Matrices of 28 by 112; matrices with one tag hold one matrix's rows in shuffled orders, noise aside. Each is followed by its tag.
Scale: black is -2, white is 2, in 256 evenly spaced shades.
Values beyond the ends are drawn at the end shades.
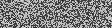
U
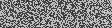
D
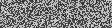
D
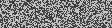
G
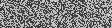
D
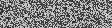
U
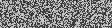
G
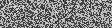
D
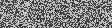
U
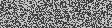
U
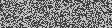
U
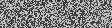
D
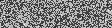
U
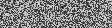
U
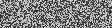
U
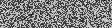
D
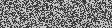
G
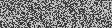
D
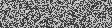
G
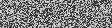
G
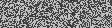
G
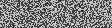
D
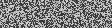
G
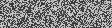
D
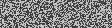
G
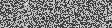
U
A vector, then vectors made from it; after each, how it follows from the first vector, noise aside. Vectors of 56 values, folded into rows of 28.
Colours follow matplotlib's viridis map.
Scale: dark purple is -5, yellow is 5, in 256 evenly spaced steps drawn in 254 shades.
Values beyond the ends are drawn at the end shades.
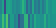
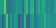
sign-scrambled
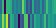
scaled up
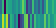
scaled up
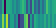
scaled up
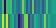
scaled up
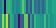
scaled up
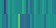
sign-scrambled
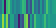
scaled up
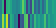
scaled up
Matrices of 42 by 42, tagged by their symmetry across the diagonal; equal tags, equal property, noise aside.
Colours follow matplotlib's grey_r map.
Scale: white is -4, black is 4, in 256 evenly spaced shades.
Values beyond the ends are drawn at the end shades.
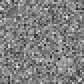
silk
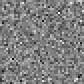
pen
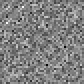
silk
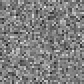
pen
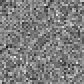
silk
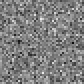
pen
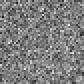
silk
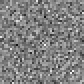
silk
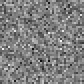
pen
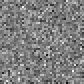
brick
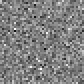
brick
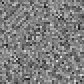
silk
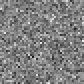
brick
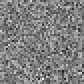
brick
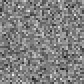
brick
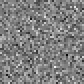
pen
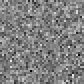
brick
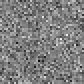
pen
